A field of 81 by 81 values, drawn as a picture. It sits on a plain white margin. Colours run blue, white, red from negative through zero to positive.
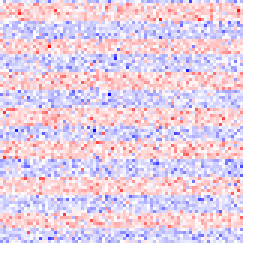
On average the colour sits 50% of the way up the scale. Horizontal stripes repeat 7 times down the table. The histogram is bell-shaped. There is no overall slope.
